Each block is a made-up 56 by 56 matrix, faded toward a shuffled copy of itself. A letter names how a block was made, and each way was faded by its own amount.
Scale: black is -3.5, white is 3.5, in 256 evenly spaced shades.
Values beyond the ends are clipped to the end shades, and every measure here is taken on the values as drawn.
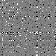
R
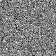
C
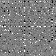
R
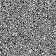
C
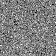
C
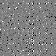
R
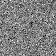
C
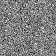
C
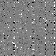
R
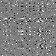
R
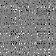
R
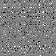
R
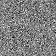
C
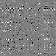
R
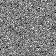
C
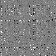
R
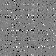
R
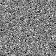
C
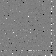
R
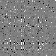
R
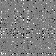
R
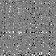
R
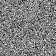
C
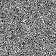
C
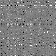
R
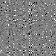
R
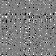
R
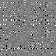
R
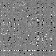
R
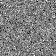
C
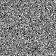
C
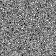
C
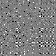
R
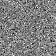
C
